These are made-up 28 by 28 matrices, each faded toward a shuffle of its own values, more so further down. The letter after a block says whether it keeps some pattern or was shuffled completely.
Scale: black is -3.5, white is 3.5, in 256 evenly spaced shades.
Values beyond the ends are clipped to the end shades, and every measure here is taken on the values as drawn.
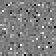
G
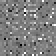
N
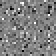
N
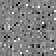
N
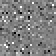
N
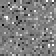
G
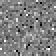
G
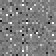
N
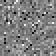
G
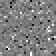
G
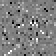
N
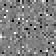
N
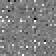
N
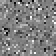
G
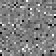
N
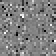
N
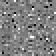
N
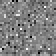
G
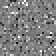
G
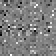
N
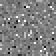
G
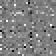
N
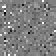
N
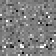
N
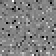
G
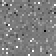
G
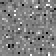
G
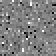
G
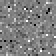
G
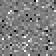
N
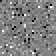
G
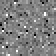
N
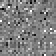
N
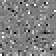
N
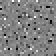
G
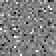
N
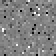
G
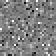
G
